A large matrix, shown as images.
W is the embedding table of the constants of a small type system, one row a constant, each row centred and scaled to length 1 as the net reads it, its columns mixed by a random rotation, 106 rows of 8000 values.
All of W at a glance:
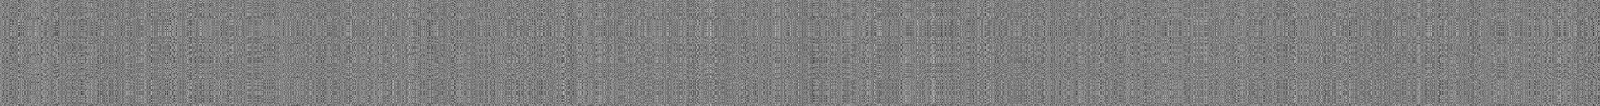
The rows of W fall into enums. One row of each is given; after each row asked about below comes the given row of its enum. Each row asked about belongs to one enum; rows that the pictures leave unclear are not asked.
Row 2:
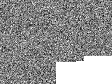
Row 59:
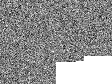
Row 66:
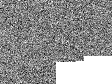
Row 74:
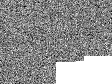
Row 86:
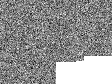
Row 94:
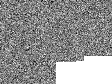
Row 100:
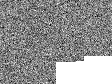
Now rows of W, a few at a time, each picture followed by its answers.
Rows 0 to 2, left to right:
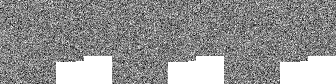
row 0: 66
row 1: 86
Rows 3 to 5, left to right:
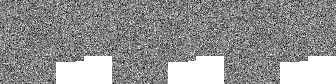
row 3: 100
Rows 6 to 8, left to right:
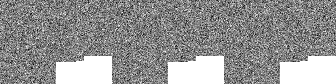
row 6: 86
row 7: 59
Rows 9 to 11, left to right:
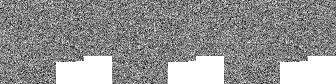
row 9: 66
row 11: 66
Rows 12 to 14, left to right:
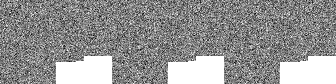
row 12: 59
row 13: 86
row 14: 86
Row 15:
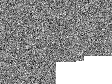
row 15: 86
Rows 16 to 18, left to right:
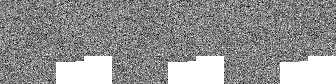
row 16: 100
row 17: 100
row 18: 74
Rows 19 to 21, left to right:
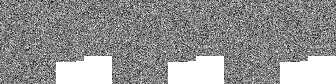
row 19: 94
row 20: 59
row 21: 59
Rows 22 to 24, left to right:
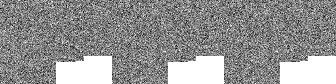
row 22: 66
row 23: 59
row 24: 59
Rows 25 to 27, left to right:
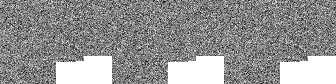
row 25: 66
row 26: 94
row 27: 66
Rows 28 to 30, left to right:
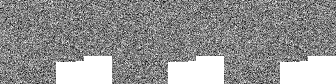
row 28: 66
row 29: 94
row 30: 66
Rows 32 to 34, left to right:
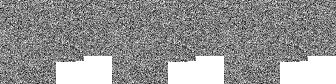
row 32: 66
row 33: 66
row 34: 66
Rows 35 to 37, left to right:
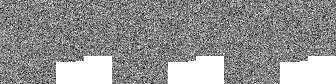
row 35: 66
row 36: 86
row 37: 59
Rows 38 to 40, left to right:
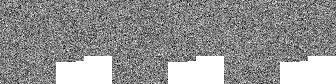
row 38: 59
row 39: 100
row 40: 66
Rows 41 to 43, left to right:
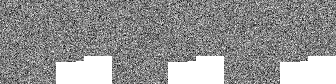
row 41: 59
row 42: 100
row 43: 2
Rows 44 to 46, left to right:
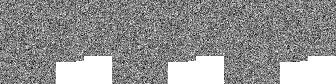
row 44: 86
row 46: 59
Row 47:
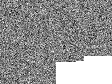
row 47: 59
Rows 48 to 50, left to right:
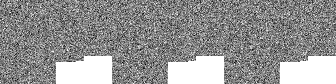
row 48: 59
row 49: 86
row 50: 86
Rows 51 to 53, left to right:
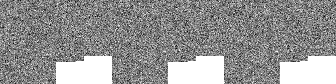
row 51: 100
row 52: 59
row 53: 59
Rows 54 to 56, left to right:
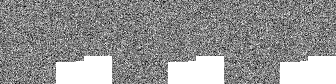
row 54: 74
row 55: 94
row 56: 86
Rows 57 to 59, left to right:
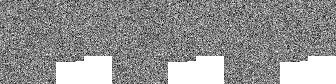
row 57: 100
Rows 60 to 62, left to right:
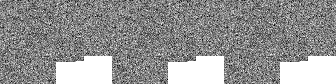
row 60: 100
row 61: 100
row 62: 100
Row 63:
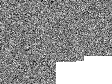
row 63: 94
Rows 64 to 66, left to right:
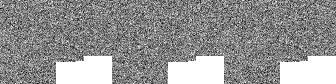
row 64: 66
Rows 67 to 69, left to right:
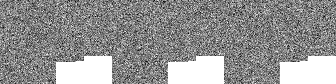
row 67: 100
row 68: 94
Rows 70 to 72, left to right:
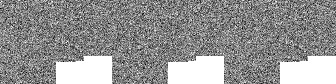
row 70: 66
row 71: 86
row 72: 66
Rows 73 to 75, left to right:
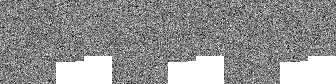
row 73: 100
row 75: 59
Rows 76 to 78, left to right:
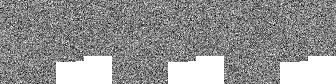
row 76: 66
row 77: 2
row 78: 100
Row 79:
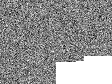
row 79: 59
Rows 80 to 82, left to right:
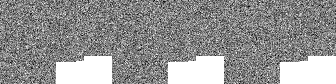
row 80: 86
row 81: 94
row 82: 74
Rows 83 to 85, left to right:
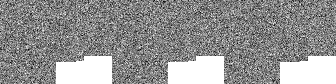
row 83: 86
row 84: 94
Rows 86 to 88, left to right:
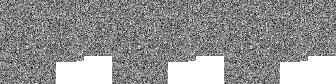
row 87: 86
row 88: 86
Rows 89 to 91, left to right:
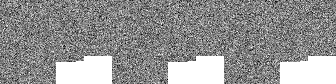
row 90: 100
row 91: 94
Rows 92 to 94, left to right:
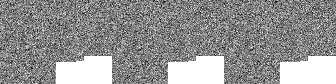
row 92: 86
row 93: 94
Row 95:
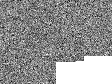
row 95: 100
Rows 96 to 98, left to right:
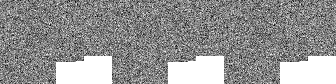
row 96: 100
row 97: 59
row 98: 100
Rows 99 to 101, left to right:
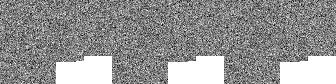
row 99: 86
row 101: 100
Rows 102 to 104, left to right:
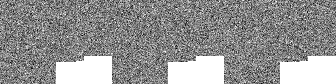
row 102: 86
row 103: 59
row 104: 66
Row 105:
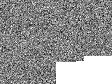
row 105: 2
